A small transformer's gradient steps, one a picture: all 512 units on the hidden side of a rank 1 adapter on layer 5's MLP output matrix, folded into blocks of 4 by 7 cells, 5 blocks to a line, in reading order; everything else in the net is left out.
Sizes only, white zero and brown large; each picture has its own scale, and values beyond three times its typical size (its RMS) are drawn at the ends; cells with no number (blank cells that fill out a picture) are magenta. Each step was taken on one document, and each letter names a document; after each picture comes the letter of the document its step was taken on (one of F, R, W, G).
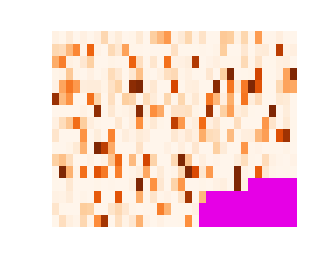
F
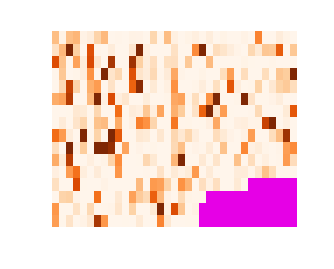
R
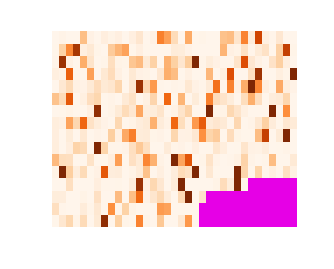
F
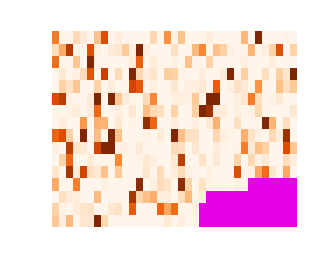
R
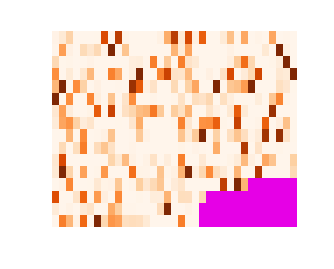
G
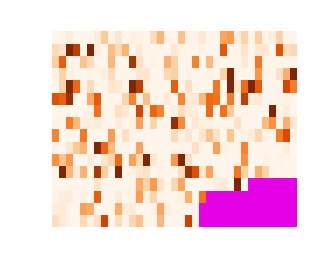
F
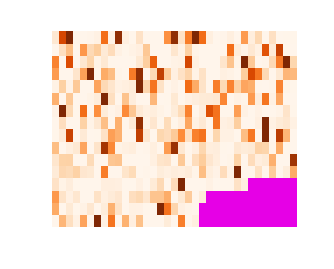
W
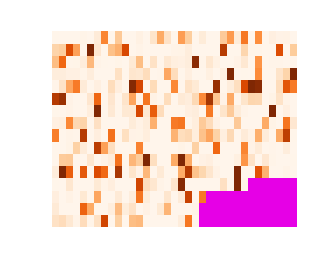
F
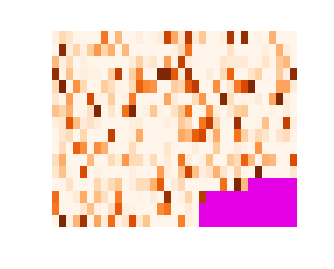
G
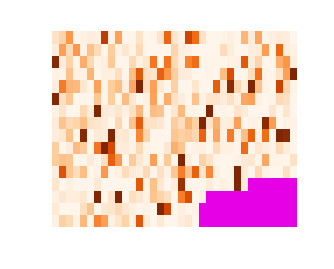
F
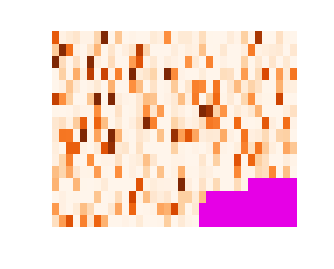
R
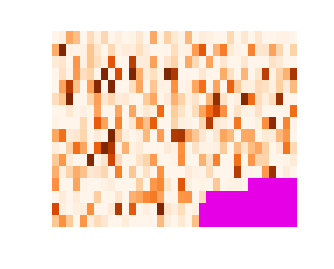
R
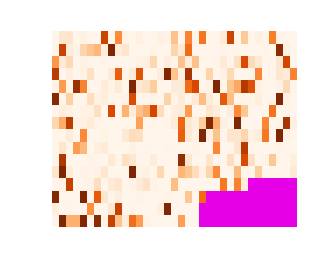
G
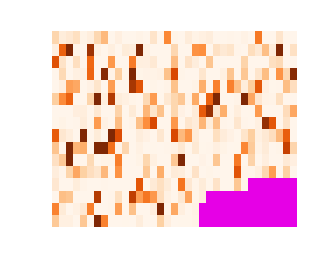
R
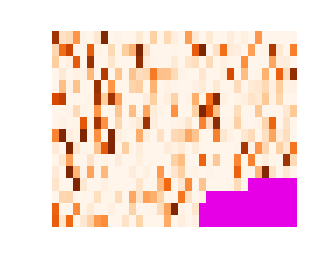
R
